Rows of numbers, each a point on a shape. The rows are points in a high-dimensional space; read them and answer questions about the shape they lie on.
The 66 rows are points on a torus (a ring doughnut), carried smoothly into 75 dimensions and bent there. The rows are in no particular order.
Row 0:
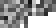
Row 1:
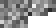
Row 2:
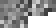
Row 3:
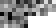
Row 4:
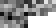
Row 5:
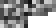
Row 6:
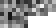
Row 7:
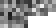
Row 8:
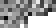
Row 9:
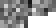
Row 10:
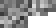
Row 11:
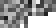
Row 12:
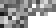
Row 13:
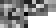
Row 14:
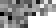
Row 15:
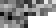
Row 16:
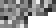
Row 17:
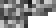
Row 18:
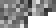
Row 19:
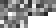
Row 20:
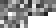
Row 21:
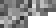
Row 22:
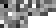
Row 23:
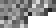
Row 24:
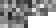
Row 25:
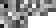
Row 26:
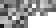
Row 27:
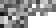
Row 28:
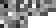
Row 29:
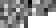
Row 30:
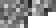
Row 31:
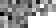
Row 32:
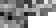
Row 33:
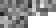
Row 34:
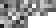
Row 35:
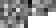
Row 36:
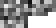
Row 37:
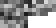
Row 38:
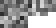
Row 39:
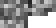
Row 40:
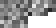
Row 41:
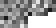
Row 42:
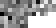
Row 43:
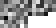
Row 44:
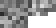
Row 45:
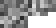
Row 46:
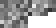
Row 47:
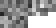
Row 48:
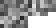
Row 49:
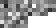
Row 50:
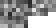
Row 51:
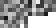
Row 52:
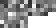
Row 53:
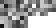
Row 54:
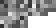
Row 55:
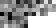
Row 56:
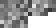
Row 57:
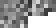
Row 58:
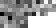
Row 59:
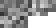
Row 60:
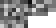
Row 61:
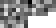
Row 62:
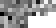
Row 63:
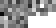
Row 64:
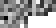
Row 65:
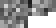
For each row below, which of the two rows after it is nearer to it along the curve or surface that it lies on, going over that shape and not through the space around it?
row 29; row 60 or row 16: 60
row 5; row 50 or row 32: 32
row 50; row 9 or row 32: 9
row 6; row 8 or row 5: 5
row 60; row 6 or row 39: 6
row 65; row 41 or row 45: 41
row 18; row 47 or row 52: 52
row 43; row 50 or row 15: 50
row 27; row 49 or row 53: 53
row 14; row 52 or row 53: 53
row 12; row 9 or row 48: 48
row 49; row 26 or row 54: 26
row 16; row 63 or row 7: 7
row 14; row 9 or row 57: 9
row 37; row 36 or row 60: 36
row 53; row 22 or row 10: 22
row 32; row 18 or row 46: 18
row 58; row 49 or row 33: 33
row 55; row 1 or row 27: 27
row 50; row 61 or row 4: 61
